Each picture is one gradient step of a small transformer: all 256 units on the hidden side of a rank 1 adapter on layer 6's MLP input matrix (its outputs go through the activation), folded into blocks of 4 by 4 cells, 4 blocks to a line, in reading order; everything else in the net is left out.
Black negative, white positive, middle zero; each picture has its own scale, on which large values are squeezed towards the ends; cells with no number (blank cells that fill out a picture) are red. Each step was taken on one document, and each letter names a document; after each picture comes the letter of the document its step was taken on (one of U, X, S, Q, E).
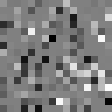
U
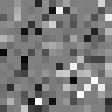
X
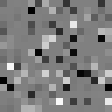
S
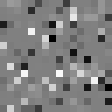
U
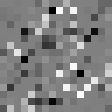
X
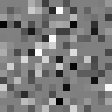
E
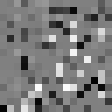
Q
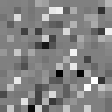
Q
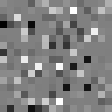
E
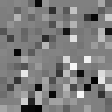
Q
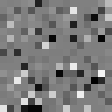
Q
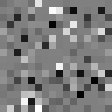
Q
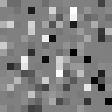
U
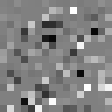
X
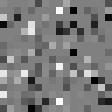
E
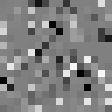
S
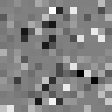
X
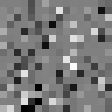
Q
